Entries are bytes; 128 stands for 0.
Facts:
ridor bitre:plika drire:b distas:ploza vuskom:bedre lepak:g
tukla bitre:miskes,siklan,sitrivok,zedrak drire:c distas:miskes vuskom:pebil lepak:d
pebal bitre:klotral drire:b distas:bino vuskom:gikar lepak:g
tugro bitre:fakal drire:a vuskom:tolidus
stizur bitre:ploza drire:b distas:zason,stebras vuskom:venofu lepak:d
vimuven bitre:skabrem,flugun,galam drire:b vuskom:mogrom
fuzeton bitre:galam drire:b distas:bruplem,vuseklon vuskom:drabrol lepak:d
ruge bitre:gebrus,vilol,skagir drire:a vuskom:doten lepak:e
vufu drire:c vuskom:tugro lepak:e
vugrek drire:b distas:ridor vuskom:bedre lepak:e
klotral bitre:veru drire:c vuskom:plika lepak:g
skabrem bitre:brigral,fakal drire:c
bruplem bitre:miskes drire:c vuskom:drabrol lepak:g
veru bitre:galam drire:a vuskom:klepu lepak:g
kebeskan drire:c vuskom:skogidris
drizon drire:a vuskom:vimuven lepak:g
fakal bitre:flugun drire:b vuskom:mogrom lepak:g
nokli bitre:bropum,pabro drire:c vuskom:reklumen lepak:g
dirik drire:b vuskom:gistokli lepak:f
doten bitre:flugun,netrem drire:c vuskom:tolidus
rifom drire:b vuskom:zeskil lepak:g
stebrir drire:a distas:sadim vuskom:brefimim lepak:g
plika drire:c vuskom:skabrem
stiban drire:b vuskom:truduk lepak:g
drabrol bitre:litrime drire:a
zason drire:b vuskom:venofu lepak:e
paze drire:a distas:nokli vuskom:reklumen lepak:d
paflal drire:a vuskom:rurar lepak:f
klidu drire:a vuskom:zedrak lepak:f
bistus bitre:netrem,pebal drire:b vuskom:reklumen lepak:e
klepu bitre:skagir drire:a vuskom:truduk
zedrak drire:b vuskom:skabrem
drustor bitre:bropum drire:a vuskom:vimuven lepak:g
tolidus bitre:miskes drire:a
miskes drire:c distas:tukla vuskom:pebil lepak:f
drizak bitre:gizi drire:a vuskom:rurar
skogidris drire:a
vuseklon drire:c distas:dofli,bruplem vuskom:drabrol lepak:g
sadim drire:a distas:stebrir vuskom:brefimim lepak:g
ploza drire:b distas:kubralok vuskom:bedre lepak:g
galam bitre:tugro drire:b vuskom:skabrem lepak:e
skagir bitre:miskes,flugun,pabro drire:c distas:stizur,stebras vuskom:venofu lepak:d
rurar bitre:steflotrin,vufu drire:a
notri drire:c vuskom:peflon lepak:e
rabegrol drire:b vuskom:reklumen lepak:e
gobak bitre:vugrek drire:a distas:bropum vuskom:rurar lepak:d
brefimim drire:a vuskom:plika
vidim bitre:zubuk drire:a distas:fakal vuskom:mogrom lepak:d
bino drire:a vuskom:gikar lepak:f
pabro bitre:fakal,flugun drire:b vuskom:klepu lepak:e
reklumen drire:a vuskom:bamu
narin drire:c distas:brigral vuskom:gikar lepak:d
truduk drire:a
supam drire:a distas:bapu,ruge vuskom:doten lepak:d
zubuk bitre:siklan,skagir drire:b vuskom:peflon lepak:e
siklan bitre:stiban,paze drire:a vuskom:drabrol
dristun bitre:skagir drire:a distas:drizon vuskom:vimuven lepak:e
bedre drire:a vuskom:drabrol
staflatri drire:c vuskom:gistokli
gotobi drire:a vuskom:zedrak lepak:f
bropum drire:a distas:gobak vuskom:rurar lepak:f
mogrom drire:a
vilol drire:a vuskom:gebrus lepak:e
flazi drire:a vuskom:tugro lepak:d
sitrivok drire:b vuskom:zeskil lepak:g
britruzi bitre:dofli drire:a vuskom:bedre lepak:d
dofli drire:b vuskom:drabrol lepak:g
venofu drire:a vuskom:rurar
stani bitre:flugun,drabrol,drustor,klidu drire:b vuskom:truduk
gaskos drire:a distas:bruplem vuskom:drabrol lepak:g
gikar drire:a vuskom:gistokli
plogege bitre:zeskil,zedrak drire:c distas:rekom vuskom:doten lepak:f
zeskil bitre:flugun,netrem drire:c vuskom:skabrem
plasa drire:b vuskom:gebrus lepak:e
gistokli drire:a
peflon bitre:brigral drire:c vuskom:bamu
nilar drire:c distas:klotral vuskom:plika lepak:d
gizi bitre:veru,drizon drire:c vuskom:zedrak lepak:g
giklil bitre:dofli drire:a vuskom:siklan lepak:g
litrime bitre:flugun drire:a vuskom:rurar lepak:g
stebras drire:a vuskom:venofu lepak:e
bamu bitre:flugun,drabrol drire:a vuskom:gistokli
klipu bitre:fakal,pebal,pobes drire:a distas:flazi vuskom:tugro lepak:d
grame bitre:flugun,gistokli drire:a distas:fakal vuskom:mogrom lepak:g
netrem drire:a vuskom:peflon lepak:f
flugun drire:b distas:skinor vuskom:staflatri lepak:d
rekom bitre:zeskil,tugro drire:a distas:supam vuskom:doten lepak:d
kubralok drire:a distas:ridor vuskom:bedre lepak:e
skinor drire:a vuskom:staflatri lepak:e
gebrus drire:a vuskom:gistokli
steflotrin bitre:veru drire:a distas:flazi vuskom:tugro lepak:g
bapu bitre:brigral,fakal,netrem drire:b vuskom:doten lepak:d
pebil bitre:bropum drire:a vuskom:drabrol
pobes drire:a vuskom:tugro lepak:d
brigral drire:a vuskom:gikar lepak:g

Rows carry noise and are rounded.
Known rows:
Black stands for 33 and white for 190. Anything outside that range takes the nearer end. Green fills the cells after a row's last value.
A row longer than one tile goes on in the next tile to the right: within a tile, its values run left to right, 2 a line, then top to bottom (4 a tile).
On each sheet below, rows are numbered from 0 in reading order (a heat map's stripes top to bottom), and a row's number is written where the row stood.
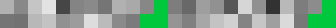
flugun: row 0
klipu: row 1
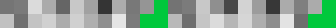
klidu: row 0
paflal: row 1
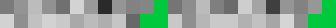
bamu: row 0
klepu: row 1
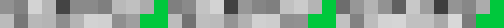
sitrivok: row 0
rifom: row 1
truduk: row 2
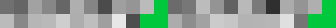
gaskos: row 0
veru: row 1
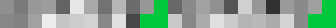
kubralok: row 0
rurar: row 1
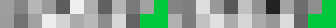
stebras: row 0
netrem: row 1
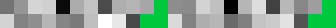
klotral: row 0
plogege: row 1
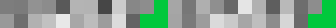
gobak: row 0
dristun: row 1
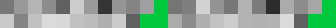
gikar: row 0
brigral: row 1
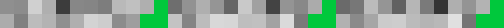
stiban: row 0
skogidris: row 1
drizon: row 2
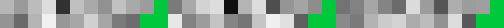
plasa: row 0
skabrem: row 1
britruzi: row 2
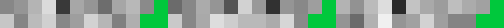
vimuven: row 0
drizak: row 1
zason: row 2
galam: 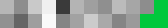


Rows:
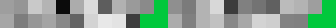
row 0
skagir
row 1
pebal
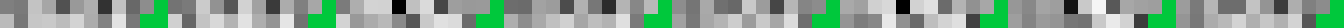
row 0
bropum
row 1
gotobi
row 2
doten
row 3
steflotrin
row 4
vidim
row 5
vufu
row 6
tukla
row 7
paze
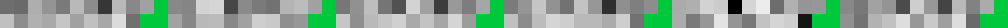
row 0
grame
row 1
fakal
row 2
tolidus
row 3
gistokli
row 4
notri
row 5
supam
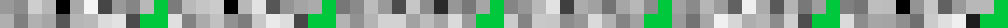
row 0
miskes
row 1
kebeskan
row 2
tugro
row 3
stani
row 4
skinor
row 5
vuseklon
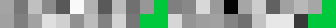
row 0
ruge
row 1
bruplem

